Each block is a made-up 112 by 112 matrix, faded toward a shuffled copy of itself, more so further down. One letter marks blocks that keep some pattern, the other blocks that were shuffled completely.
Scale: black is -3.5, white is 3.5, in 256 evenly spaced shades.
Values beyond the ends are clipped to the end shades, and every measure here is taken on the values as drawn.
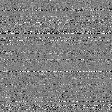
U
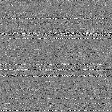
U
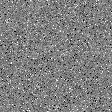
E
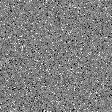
E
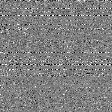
U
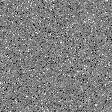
E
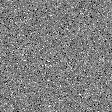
E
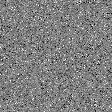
E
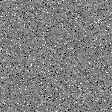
E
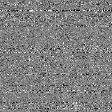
U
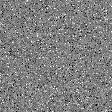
E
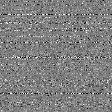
U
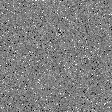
E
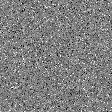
E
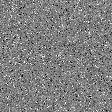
E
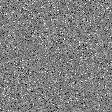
E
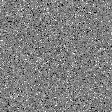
E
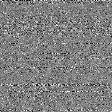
U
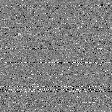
U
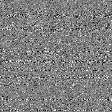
U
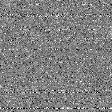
U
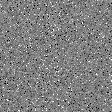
E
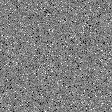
E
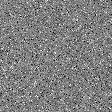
E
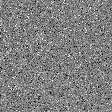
E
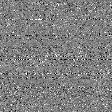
U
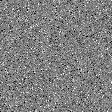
E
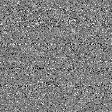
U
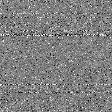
U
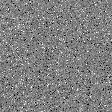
E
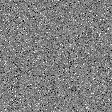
E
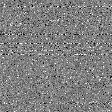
U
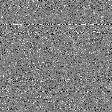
U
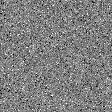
E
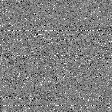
U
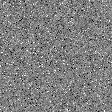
E
